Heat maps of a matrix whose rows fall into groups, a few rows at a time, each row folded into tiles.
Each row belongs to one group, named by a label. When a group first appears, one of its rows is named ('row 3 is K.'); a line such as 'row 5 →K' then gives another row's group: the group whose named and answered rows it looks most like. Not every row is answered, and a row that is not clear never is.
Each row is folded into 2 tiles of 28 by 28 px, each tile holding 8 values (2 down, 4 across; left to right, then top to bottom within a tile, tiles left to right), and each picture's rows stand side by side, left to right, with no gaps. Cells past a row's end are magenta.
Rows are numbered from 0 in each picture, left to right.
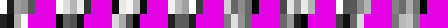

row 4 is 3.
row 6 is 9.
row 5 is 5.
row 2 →5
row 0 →9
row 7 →3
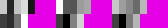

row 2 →9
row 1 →9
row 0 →9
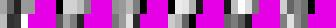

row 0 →9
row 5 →3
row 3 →5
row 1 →5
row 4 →5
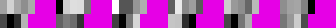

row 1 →5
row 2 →9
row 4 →9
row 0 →9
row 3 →5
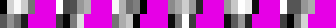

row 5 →9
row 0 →5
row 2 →3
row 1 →9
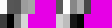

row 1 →5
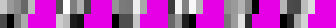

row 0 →9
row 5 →9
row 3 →5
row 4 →3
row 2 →9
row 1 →5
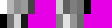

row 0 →3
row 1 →3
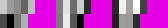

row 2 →5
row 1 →5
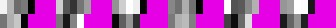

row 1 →9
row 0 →3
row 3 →3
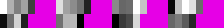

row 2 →9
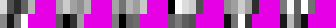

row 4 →3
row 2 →9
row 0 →9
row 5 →5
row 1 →9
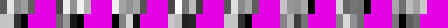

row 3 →5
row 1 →5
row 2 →3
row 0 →5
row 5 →3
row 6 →3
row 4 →5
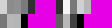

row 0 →3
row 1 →5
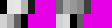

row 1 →5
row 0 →5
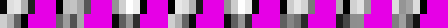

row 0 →5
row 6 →9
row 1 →5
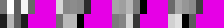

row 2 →3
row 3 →5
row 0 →5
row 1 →3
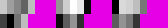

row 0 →9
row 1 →3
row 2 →5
